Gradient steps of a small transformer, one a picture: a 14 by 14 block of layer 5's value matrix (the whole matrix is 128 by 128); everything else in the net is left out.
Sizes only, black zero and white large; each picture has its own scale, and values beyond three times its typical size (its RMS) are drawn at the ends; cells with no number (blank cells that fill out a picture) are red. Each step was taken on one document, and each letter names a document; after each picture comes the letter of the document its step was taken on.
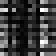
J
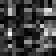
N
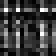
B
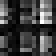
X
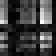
X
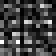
N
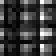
X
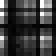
X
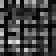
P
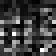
N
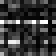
P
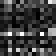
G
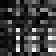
G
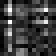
G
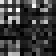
P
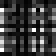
J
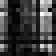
X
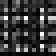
B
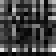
J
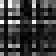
P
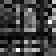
N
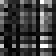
X
